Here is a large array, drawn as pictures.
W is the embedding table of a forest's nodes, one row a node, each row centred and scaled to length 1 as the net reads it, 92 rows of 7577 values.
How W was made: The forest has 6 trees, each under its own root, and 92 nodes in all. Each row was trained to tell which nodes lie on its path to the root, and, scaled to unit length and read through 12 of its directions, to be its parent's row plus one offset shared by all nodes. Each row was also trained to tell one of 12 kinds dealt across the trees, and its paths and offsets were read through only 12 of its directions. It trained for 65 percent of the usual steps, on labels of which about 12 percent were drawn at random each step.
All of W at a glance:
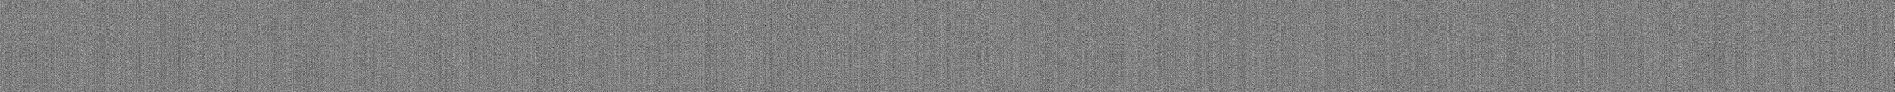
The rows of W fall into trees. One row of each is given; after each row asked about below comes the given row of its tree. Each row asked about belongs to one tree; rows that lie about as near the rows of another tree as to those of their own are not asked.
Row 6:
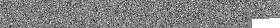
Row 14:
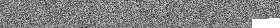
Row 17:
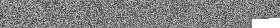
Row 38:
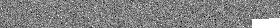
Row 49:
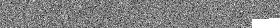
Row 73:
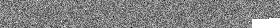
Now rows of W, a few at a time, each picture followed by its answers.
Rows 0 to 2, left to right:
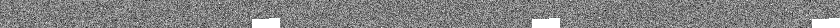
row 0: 17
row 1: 49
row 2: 49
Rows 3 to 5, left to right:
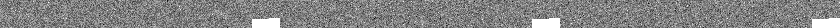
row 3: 73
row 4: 6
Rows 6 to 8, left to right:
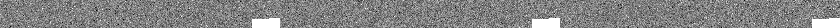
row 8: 49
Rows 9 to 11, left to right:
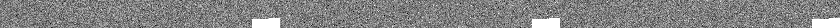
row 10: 49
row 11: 38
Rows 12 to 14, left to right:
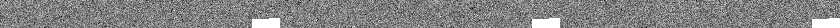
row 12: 17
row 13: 73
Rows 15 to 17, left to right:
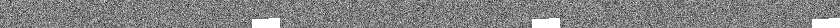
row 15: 17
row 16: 17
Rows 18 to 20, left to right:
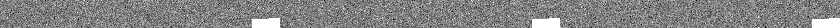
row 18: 38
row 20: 17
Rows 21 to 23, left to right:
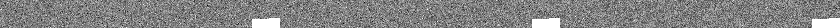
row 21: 38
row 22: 38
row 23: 17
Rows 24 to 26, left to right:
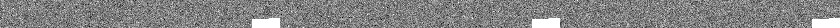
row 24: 49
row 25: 73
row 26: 38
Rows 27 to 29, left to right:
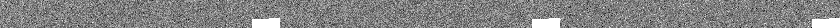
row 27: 17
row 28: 73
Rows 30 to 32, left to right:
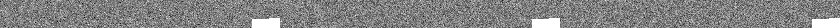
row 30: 49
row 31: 17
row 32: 17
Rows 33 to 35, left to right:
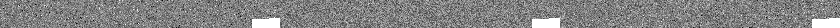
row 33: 38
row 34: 38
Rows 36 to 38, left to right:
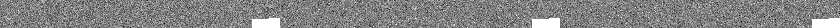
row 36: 49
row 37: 6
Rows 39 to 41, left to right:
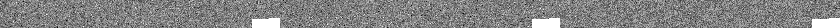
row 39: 6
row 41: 17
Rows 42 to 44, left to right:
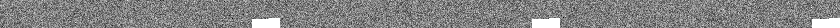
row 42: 17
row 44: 38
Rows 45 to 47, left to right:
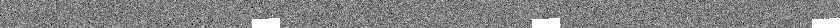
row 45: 49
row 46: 49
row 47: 73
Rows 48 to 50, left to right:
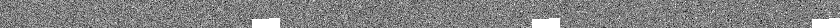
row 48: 38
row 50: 6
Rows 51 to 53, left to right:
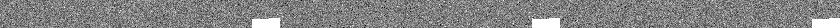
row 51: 38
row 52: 73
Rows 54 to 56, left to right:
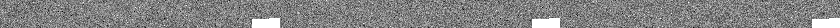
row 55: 38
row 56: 38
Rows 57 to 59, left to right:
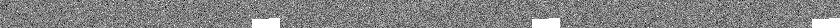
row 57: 6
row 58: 38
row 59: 73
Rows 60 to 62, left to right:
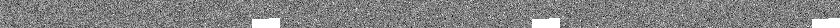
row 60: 73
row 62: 38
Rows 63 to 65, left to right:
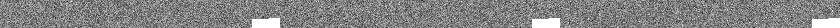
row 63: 17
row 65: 49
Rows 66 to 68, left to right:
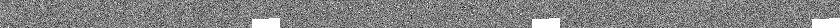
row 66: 73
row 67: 38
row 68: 38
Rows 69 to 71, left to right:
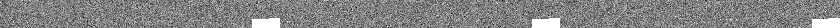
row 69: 6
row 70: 17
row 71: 73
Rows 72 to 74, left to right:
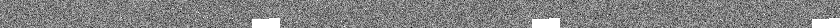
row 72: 38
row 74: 49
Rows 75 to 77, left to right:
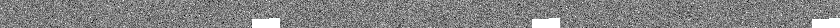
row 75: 38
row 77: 49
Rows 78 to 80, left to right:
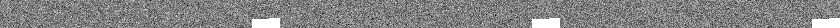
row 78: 17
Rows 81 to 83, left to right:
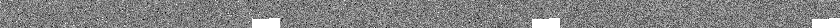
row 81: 73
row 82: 6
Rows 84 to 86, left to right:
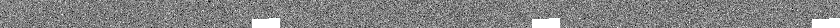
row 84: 17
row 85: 73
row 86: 49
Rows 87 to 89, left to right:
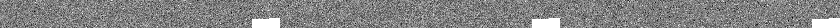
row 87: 38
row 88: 49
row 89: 49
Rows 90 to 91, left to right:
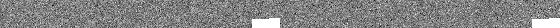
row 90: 17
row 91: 6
